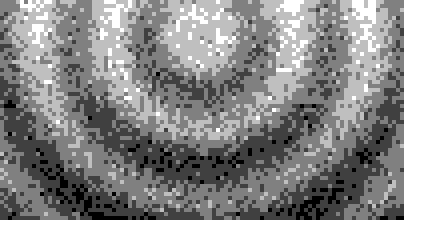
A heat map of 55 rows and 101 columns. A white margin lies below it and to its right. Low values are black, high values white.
Average level on the scale: 50%. Rings: centred on the top middle. Slope: up to the top.
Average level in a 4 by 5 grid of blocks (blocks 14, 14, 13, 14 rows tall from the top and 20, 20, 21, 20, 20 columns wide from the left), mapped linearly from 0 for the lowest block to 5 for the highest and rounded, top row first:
4 4 5 4 4 | 2 3 2 3 3 | 1 1 2 1 1 | 0 0 0 0 0
